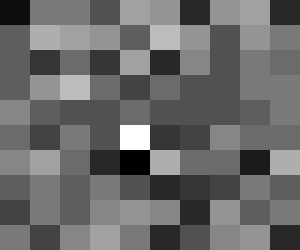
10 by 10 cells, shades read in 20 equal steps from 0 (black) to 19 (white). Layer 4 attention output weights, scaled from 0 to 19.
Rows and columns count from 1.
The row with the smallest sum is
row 8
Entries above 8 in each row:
6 7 3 4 2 3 4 3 6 6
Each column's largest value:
10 13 14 12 19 14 11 11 12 13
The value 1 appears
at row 1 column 1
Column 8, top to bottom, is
11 6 6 6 6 10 8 5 11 10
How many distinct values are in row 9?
6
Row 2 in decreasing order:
14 13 12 11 11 11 9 7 7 6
